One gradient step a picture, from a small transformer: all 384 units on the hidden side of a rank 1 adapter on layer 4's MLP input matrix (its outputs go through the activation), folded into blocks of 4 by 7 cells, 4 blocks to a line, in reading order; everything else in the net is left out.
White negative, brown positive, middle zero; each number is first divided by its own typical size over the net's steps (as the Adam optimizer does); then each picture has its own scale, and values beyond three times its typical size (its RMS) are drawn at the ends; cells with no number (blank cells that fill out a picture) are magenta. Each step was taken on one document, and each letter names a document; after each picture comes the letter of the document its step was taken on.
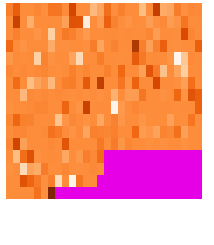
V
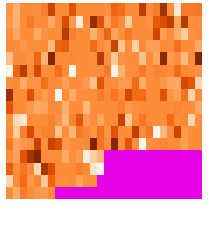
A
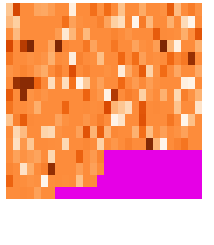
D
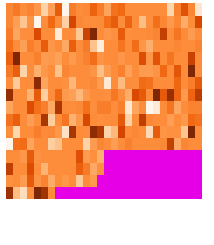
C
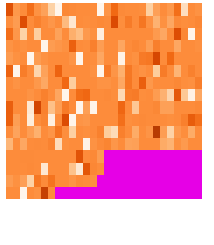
C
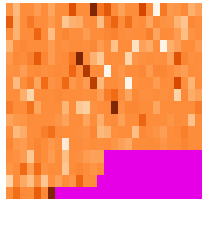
V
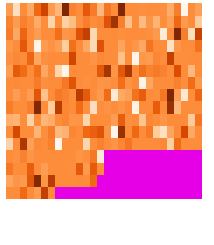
C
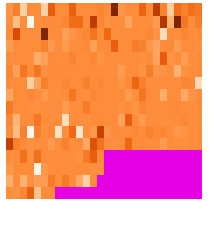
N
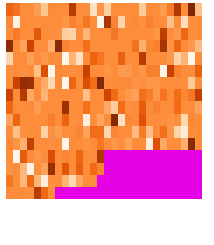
D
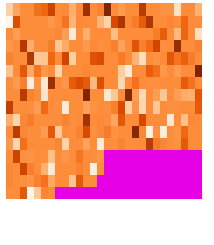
D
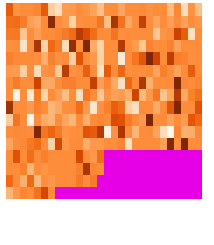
C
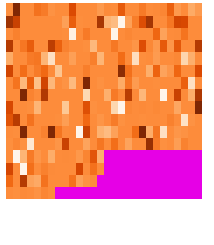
D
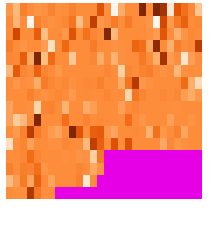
N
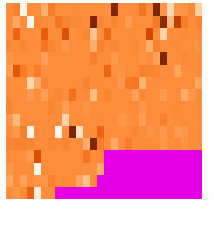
N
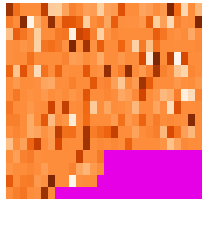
C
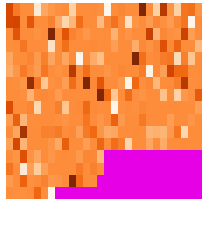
V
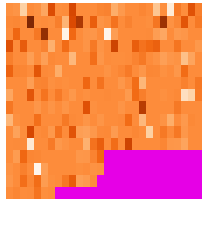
N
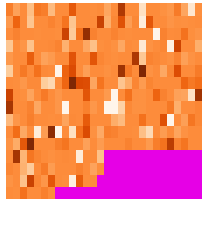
D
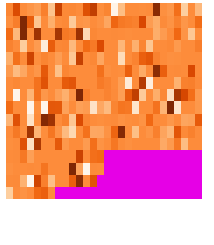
C
